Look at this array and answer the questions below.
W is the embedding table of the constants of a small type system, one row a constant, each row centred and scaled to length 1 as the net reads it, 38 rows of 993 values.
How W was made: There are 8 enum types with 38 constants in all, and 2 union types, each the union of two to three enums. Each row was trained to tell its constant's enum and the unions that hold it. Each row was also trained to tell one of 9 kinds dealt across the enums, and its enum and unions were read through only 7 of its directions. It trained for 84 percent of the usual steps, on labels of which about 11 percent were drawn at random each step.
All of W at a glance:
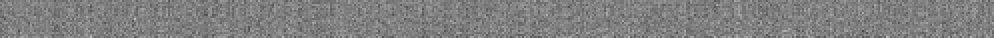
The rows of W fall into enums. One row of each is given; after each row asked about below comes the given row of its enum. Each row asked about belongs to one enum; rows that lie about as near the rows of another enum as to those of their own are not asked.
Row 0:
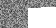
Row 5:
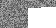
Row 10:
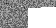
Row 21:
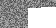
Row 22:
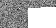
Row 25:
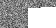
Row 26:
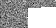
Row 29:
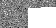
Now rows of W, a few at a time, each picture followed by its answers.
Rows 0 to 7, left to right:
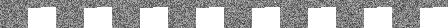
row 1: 29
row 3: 0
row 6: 26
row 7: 0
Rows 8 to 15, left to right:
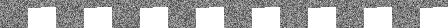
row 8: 5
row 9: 29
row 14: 29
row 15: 29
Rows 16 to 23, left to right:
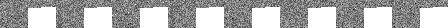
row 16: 22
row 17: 0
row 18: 26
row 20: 26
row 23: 21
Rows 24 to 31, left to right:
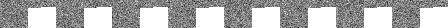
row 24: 22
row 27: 29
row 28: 0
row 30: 0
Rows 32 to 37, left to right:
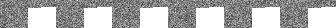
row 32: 0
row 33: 26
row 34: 22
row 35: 22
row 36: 29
